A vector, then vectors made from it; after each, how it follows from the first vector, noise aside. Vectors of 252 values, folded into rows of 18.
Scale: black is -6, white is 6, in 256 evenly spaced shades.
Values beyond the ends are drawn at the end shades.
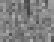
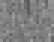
shrunk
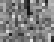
scaled up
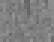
shrunk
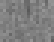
shrunk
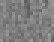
shrunk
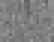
shrunk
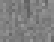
shrunk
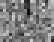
scaled up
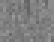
shrunk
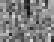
scaled up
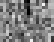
scaled up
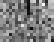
scaled up
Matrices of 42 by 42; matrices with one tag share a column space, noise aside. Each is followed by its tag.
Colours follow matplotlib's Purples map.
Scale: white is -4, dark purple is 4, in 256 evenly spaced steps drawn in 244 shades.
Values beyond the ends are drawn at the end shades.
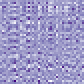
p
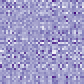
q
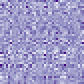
q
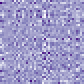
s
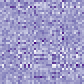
q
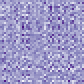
p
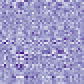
q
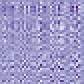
p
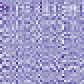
p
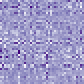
q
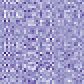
s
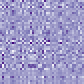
q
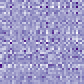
q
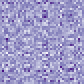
s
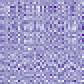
p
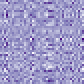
s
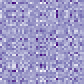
s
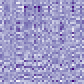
p
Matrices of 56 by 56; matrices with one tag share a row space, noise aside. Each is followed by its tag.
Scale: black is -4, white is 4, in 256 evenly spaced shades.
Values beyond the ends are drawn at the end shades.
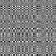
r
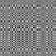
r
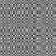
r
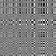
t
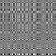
r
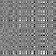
t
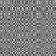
r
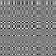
r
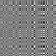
t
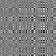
t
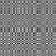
r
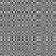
r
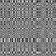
r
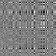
t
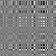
t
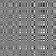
t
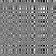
t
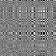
t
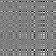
t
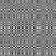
r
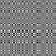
r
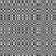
r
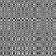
r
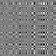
t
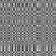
r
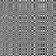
t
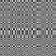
r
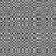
r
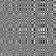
t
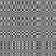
r
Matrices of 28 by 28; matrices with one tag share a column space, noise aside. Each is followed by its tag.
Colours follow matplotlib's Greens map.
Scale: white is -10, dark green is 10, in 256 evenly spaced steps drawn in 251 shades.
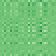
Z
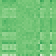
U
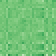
U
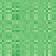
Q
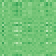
Z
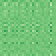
Z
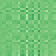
Q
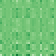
U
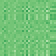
Q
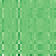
U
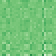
U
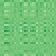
Z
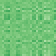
Q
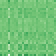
U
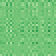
Z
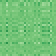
Z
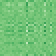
Z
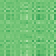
Q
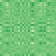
Z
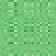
Z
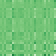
U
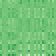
U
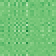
Z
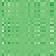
Z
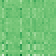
U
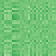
Q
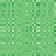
Z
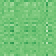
Z
